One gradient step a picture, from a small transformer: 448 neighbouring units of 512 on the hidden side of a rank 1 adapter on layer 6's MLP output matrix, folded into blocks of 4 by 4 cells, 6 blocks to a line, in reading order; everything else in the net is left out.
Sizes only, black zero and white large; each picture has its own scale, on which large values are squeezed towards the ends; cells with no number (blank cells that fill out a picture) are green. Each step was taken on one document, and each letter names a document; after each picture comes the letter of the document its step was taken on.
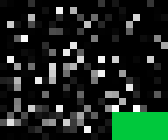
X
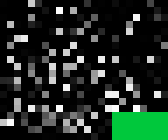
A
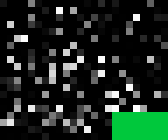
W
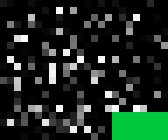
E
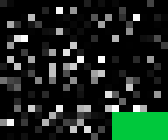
X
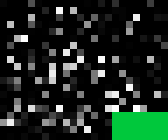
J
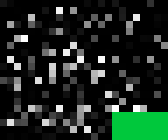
X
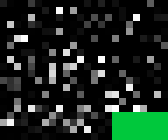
W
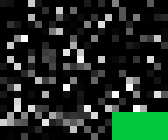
W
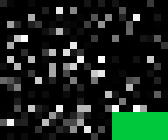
X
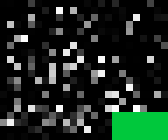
J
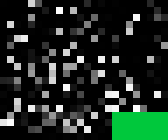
A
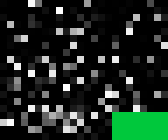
A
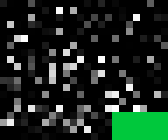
W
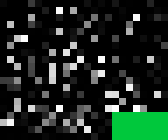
A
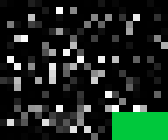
E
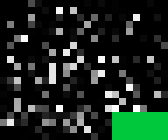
J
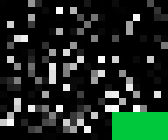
W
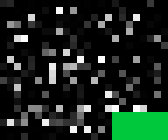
E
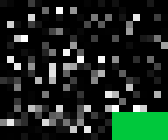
E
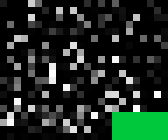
J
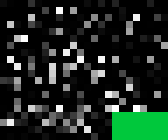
E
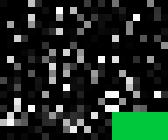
J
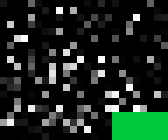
W
